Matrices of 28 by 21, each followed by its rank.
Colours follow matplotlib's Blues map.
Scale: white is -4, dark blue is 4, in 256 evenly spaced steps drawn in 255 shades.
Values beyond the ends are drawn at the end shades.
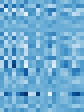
two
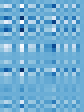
one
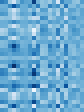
two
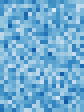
full rank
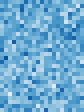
full rank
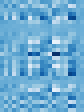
two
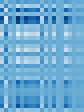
one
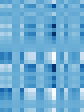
one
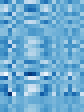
two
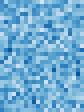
full rank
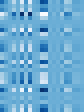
one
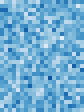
full rank
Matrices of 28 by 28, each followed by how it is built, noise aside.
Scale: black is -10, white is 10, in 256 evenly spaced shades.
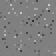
sparse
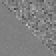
upper triangular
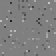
sparse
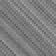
Toeplitz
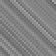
Toeplitz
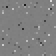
sparse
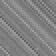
Toeplitz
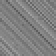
Toeplitz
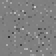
sparse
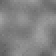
smooth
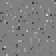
sparse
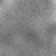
smooth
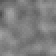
smooth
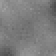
smooth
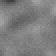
smooth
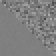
upper triangular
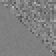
upper triangular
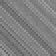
Toeplitz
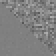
upper triangular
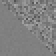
upper triangular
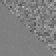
upper triangular
